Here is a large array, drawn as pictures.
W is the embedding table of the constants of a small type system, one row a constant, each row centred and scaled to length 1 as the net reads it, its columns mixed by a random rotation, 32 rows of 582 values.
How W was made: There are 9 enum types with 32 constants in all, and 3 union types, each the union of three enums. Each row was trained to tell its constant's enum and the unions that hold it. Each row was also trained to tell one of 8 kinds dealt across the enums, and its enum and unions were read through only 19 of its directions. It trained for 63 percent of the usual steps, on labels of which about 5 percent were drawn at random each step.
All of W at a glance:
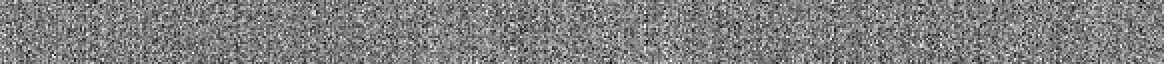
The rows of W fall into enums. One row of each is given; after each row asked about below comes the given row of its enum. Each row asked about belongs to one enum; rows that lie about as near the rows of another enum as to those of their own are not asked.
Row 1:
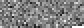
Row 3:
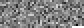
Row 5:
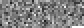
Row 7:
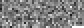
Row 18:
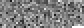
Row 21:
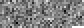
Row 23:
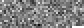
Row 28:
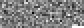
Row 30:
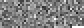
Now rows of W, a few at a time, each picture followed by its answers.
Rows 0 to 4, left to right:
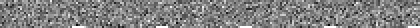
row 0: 23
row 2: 5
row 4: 3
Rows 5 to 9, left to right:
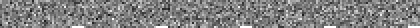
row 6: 5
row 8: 30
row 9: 30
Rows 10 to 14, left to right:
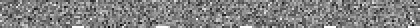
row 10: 7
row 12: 5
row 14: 23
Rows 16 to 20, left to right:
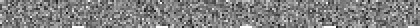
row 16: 23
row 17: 23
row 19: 1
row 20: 7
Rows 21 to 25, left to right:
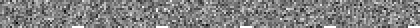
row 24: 5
